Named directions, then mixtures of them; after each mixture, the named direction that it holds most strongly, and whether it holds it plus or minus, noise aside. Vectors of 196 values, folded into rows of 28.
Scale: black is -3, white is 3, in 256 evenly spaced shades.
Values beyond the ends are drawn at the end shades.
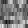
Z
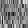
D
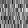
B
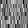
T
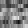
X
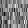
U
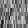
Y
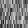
Y, plus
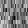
Y, minus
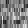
X, plus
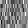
T, minus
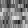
X, plus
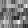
X, minus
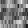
X, minus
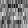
X, plus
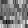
Z, plus
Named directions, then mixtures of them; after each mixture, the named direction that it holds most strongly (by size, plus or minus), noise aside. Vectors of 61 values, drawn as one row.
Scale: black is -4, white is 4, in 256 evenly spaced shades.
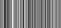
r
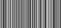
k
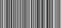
k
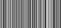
k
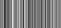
r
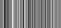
r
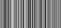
r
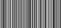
k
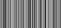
k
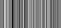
r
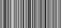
r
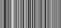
r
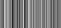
r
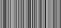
k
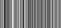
r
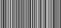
k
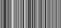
r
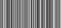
k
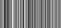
r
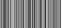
k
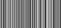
k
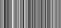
r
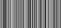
k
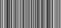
k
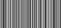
k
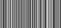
k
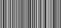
k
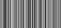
k
